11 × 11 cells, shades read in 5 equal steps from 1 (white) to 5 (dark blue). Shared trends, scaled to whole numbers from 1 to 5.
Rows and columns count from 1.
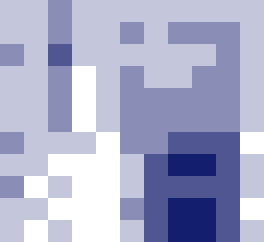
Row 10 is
2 2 1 1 1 3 4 5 5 4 1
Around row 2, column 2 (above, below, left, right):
2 2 2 3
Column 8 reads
2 3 2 2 3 3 4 5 4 5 5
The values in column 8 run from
2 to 5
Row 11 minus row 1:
0 -1 -1 -1 -1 0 2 3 3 2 0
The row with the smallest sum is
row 1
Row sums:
23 27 26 25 27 27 29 29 28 29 29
